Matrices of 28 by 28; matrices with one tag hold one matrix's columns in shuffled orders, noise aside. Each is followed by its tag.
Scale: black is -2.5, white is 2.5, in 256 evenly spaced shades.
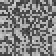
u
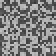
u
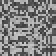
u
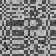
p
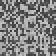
u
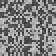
u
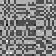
p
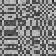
p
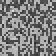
u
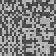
u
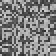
u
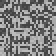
u
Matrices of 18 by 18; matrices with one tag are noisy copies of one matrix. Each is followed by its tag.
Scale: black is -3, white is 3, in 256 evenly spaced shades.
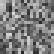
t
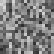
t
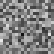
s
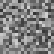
s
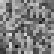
t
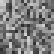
t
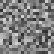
s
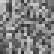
t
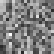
t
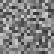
s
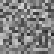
s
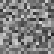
s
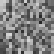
t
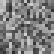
t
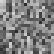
t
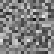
s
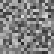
s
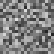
s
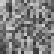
t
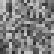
t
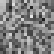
t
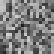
t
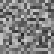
s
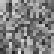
t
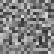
s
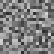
s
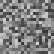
s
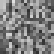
t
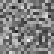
s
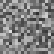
s
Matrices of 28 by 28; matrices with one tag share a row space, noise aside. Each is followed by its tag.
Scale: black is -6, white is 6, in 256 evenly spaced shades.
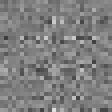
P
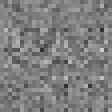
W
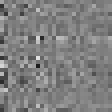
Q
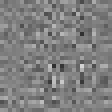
P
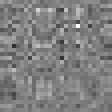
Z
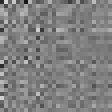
Q
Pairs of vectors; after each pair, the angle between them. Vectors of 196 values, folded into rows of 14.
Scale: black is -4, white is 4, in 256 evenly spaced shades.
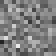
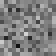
nearly opposite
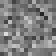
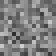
partly aligned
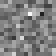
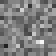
orthogonal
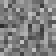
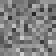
partly opposed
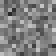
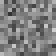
nearly parallel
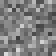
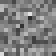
partly opposed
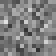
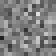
partly aligned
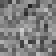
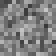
nearly parallel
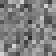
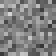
partly opposed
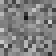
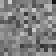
orthogonal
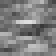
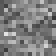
partly aligned
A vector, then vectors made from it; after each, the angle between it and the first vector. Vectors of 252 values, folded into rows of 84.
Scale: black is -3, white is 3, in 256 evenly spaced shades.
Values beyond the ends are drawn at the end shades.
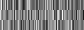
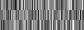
orthogonal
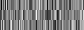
partly opposed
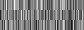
partly opposed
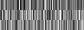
orthogonal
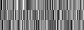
nearly opposite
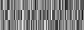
orthogonal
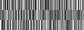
partly opposed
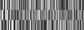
orthogonal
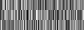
partly opposed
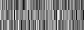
nearly parallel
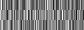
nearly parallel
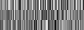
partly opposed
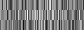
partly aligned
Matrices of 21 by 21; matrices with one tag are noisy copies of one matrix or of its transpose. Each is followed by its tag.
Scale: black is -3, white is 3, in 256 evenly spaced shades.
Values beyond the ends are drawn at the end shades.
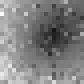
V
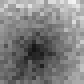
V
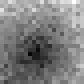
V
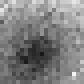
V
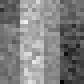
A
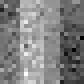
A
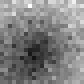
V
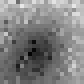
V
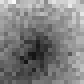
V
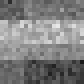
A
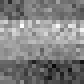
A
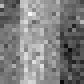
A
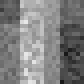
A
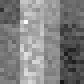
A
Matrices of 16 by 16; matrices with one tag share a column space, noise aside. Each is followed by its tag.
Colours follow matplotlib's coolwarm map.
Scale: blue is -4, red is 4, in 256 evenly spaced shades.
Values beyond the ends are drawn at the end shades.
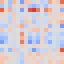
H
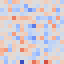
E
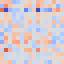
H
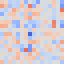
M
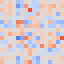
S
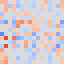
S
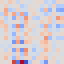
E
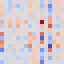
S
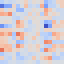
M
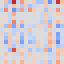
H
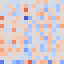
E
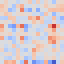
E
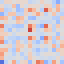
E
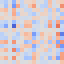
M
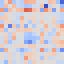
H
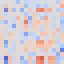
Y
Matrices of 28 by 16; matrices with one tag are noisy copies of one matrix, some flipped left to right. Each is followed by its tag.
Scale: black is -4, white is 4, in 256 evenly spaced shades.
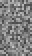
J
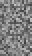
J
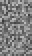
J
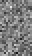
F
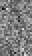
F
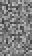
J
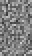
J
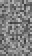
J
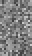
F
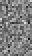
J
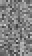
F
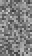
F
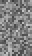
F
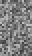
F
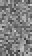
F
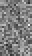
F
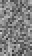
F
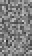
J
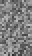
F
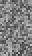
F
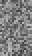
F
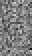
J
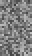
F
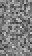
J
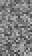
F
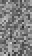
F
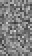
J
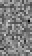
J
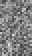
F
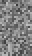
F
